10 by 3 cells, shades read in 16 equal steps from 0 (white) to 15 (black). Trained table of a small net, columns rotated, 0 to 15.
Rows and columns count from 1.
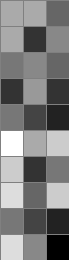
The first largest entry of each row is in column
3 2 3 1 3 2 2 2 3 3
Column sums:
53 85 92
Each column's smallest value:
0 5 3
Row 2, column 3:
7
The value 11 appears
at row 5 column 2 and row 9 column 2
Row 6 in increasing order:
0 3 5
